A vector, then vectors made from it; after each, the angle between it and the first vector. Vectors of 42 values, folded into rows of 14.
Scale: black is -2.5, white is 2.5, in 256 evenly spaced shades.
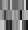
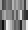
nearly opposite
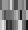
nearly parallel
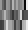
nearly opposite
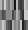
partly aligned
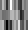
partly aligned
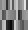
partly aligned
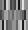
orthogonal
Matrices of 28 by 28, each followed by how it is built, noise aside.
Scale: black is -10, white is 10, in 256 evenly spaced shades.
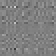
low rank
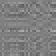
low rank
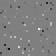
sparse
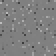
sparse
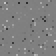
sparse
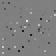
sparse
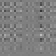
low rank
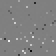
sparse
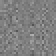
low rank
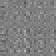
low rank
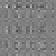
low rank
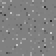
sparse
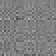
low rank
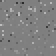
sparse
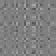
low rank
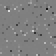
sparse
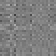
low rank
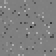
sparse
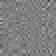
low rank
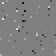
sparse
